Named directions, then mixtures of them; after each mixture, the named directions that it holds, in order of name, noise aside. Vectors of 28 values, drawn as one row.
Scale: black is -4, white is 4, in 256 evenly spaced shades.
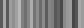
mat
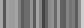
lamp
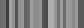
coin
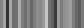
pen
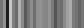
coin, mat, pen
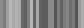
lamp, mat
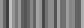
coin, lamp, pen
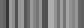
coin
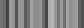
coin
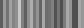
mat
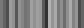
coin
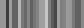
pen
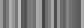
coin, lamp, pen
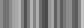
coin, lamp, mat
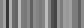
pen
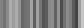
lamp, mat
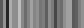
coin, mat, pen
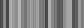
coin, mat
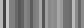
lamp, mat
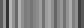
coin, pen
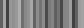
mat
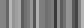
lamp, mat, pen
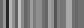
coin, mat, pen
